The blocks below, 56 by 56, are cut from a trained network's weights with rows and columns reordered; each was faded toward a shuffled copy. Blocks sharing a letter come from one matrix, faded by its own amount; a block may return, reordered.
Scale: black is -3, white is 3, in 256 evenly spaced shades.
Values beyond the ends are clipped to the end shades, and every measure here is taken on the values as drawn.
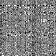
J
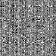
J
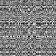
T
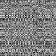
T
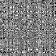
J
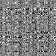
J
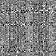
J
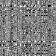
J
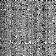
J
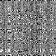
J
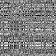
T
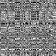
T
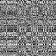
T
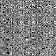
J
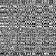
T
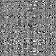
J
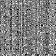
J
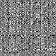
J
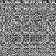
T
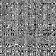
J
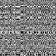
T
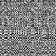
T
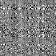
J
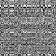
T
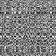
T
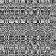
T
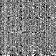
J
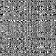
J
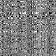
J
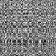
T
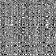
J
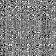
J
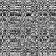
T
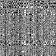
J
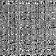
J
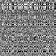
T
